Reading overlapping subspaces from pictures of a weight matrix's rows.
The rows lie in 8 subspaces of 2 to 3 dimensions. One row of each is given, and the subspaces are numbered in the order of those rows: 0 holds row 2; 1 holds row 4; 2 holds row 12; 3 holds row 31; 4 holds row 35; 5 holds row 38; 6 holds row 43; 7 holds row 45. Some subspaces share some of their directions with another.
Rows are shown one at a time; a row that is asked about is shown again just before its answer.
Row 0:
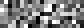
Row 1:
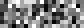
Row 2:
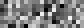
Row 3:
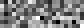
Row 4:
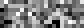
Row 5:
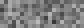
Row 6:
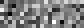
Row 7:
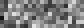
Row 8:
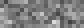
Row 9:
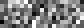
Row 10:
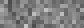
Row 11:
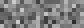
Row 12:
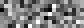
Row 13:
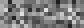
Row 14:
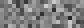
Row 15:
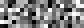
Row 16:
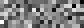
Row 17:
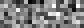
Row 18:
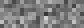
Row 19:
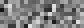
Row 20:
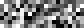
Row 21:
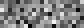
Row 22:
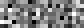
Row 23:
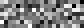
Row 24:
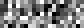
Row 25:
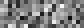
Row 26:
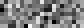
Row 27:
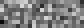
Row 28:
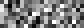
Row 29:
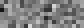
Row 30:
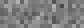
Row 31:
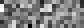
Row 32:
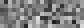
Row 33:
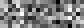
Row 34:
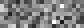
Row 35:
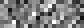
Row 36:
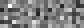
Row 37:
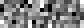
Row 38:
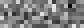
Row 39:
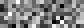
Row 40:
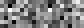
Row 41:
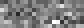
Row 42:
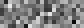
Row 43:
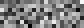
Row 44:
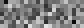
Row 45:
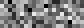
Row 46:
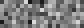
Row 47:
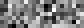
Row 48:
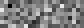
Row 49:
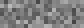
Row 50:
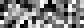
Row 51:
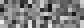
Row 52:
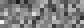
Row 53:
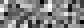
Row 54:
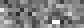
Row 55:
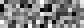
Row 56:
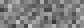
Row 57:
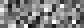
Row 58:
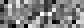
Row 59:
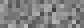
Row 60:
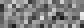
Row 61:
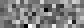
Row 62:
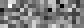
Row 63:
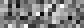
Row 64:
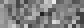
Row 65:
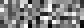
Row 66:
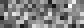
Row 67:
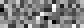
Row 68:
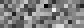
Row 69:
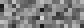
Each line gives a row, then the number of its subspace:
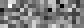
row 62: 4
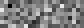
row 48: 4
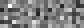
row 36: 4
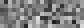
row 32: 3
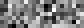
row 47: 7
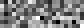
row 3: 3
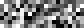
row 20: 7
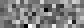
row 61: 6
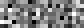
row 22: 4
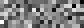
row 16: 6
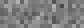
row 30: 5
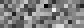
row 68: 7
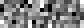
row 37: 2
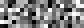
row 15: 4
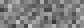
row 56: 6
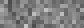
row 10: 7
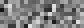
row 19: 2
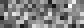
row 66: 5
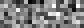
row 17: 2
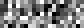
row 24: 0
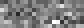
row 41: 1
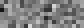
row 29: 2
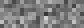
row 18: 0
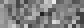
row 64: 4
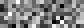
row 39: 1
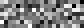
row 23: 6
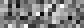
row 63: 0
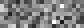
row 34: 1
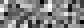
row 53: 5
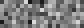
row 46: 2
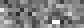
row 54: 1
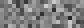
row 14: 7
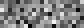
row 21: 6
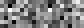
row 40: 4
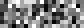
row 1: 2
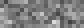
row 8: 1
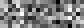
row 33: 7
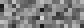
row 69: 3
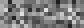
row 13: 7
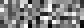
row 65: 3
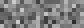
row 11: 0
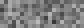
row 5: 6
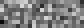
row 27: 2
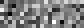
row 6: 6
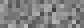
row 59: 0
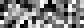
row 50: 5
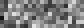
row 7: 5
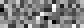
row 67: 5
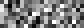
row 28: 7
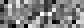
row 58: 4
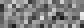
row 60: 3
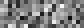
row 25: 0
